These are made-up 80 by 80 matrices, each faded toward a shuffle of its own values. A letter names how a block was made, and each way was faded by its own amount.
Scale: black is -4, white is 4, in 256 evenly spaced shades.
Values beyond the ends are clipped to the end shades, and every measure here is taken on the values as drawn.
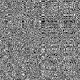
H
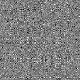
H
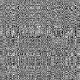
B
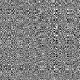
B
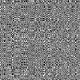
B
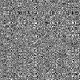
H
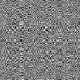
B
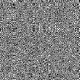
H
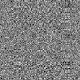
H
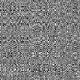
B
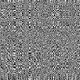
B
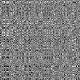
B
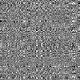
B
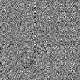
H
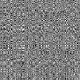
B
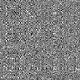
H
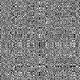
B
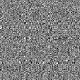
H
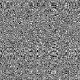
H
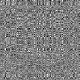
B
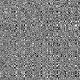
B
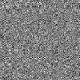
H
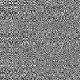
B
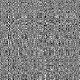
B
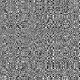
B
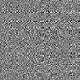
B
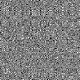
H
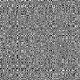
B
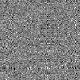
H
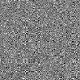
H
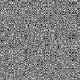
H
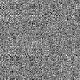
H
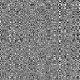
B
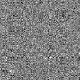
H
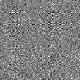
H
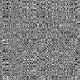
B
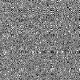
H
